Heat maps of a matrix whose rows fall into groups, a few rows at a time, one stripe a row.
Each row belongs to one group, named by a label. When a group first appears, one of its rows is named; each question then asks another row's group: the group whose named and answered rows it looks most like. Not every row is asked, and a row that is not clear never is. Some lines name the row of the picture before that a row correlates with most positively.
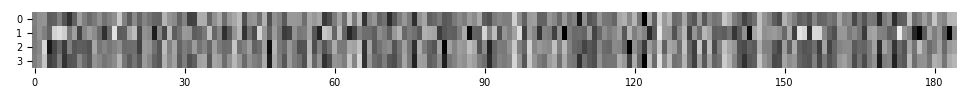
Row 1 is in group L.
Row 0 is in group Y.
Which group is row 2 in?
Y
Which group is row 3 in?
Y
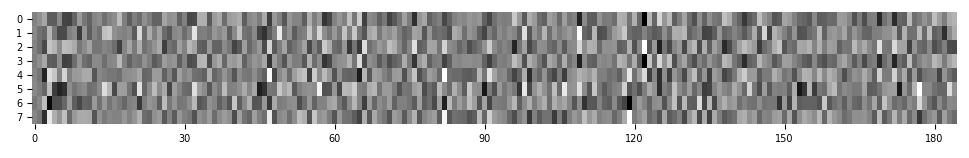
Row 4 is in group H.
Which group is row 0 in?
Y
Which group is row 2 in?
H
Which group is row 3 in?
Y
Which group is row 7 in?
H
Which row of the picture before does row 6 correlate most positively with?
2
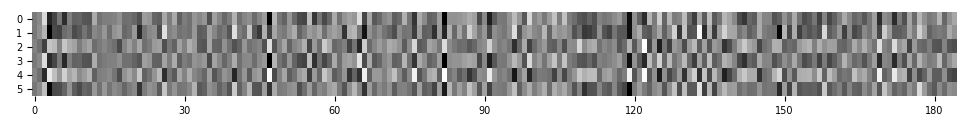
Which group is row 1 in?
Y
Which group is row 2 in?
H
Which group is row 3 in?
Y
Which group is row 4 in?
H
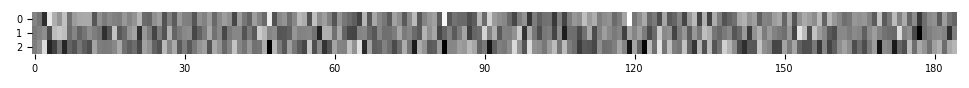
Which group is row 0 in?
H
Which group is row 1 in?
L
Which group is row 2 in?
Y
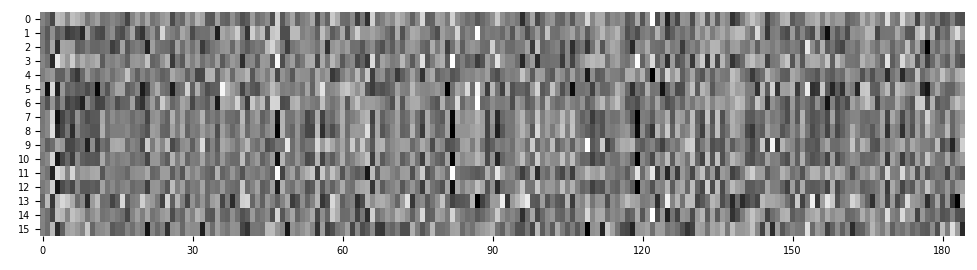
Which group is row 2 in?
L
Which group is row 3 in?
H
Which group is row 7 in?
Y
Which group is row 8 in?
Y
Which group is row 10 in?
Y
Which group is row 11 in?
H
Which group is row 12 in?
Y
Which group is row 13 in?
L
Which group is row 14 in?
H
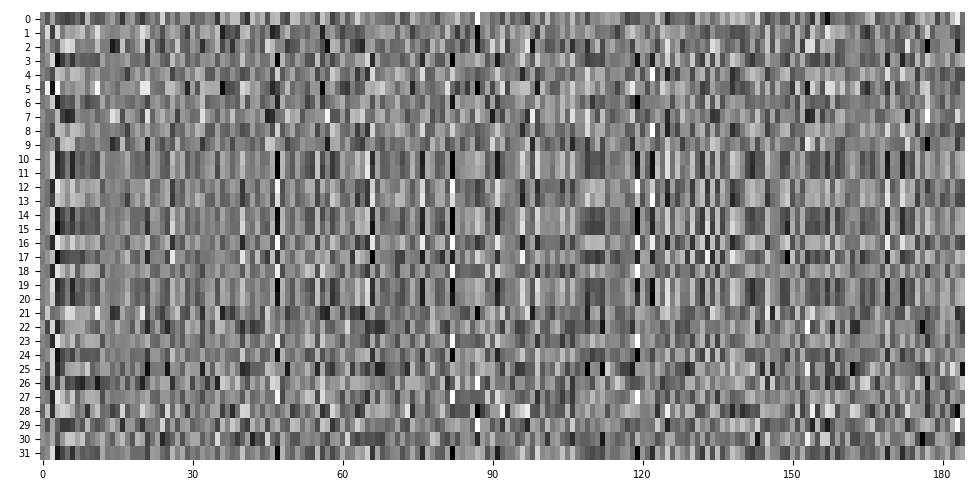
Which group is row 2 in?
L
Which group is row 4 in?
H
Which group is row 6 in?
Y
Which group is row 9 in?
L
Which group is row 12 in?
H
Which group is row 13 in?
H
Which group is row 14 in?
Y
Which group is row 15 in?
Y
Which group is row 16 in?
H
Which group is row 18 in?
H
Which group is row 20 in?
Y
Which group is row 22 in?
L
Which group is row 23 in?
H
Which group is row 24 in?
Y
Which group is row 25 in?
L
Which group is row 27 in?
H
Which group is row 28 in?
L
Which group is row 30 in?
L
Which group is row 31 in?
Y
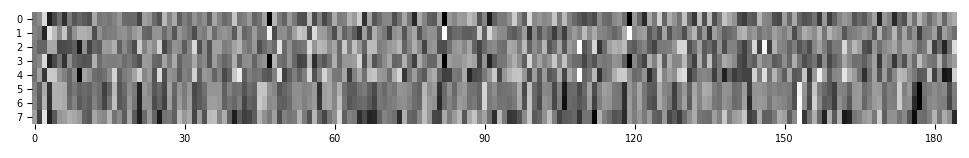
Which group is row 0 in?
Y
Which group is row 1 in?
H
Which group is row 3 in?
Y
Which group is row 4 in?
L
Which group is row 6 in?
L
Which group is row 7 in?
L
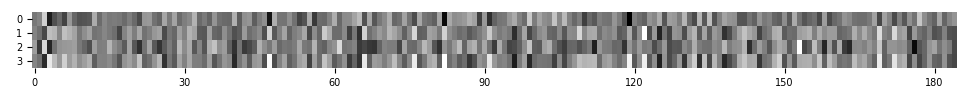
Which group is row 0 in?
Y
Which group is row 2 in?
L
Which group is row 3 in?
H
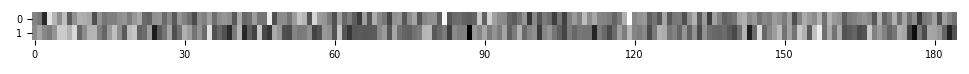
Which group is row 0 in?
H
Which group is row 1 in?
L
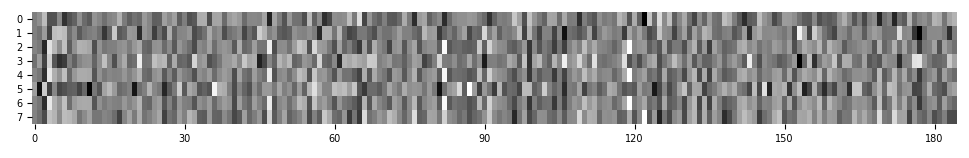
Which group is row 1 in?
L
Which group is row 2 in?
H
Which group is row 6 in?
H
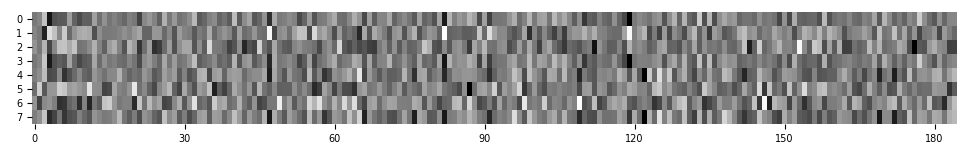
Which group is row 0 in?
Y
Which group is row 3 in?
Y
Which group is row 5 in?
L
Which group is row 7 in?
Y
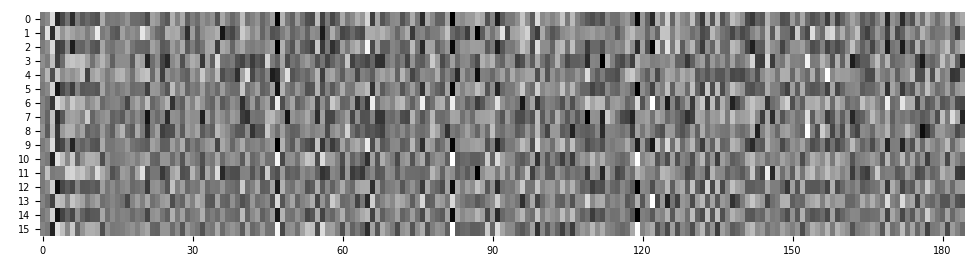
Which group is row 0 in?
Y
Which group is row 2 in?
Y
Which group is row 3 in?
L
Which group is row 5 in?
Y
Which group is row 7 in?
L
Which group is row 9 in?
Y
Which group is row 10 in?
H
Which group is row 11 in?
L
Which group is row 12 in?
Y
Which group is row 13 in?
H
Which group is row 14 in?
Y
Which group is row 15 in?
H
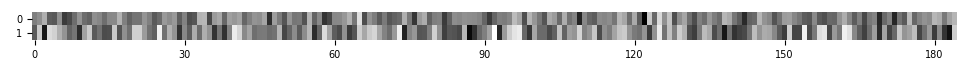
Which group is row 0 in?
Y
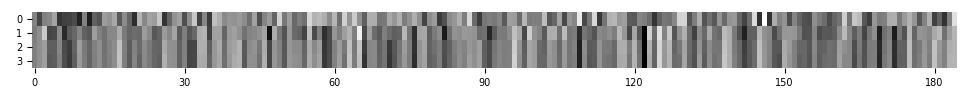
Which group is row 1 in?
Y
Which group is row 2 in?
Y
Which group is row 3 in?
Y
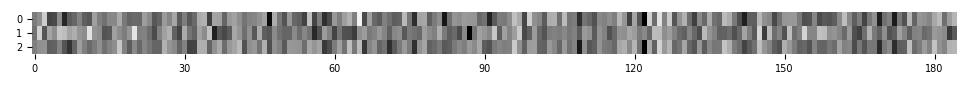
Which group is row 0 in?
Y
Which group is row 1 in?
L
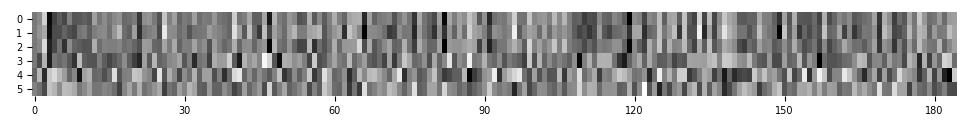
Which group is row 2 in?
Y
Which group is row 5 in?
H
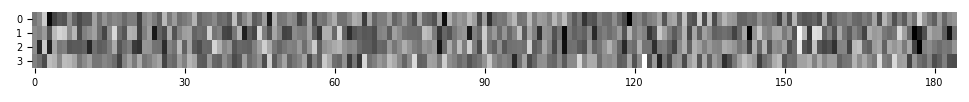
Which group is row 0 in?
Y
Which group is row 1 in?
L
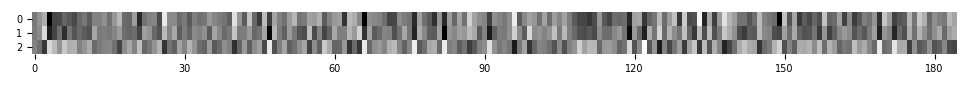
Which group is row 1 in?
Y
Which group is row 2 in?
H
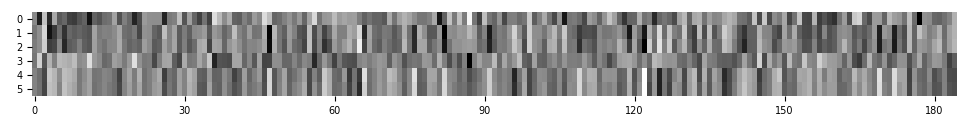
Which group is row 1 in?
Y
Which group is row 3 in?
L
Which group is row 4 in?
H
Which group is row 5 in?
H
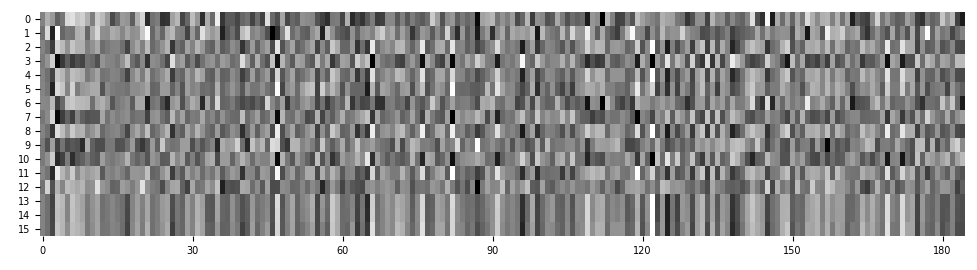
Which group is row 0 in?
L
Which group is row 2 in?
H
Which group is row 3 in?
Y
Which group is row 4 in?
H
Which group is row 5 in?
H
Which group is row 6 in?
L
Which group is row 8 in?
H
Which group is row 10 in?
Y
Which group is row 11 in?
H
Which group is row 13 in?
H
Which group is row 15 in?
H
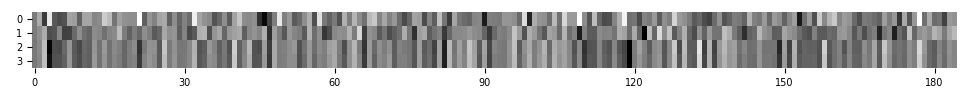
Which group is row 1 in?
Y
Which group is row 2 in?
Y
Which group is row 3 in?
Y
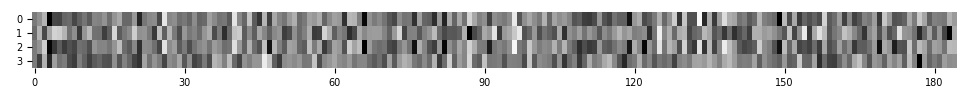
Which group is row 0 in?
Y
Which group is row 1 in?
L
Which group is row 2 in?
Y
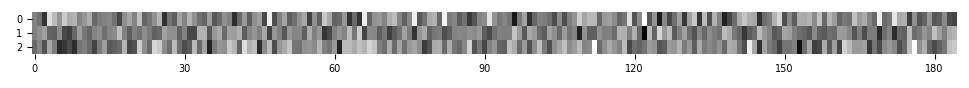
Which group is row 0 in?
H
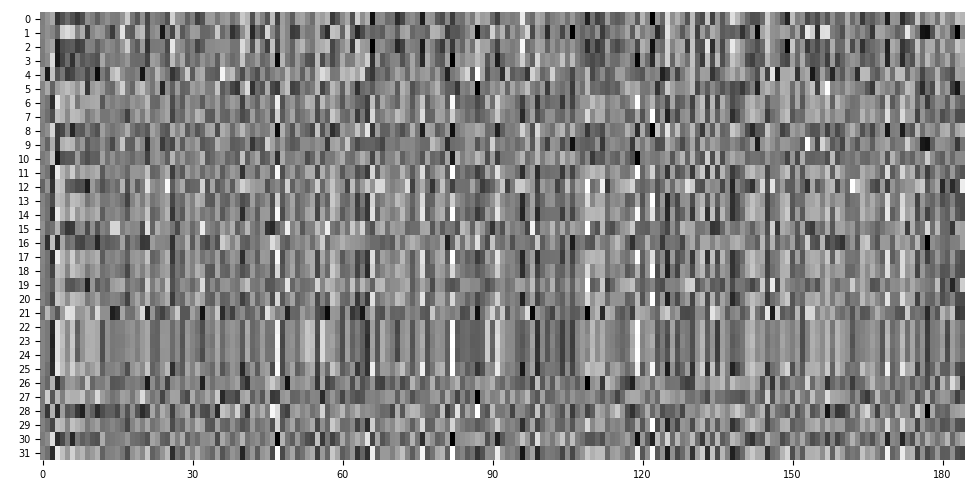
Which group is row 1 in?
L
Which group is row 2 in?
Y
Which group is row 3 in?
Y
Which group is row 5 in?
L
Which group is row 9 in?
L
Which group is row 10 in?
Y
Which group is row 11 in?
H
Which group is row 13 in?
H
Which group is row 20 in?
H
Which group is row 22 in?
H
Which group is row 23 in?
H
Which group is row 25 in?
H
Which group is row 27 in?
L
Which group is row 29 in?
H
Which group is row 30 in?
Y
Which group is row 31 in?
H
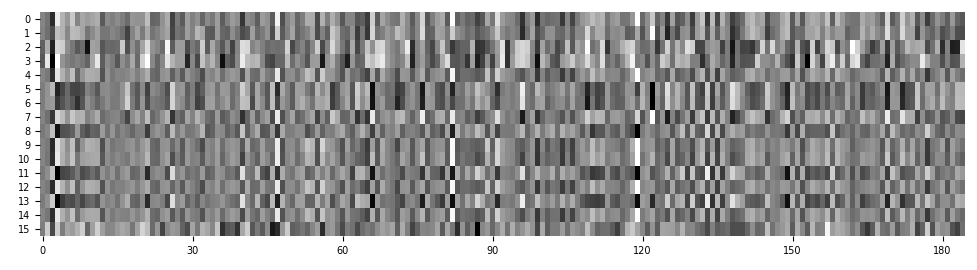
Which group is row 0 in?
H
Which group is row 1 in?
H
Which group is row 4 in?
H
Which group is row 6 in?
Y
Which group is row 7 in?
H
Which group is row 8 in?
Y
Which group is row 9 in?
H
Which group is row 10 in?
H
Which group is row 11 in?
Y
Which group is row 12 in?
H
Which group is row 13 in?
Y
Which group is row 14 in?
H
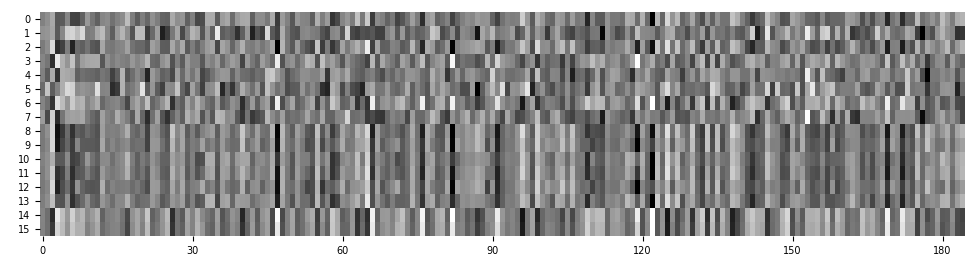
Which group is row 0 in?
Y
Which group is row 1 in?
L
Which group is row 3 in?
H
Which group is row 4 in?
L
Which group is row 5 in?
L
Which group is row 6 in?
H
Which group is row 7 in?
L
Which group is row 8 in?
Y
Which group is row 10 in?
Y
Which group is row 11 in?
Y
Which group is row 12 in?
Y
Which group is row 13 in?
Y
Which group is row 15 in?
H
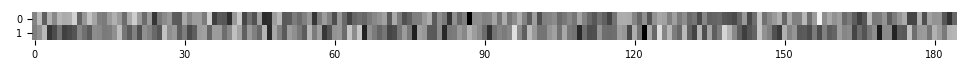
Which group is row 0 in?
L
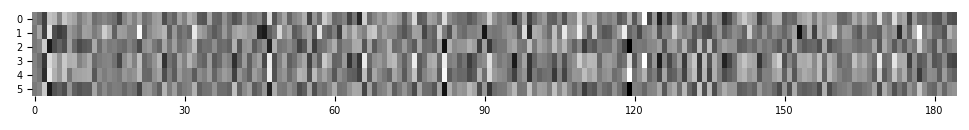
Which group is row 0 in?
H
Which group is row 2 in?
Y
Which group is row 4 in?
H
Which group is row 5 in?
Y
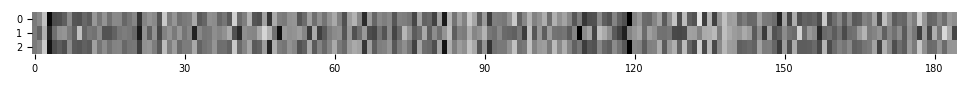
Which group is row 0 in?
Y
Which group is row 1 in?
L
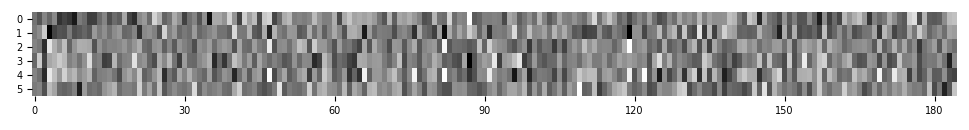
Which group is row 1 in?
Y
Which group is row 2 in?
H
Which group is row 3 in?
L
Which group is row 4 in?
H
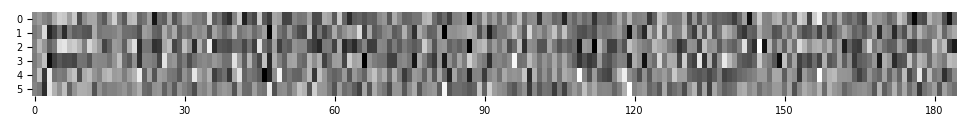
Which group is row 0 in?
L
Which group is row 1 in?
Y
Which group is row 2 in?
L
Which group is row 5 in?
H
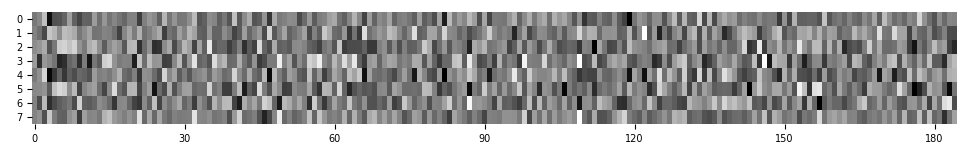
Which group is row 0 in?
Y
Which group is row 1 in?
H
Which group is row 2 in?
L
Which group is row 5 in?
L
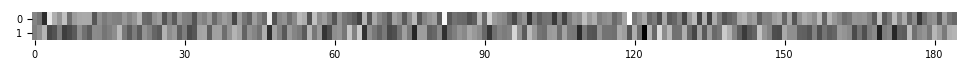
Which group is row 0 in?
H
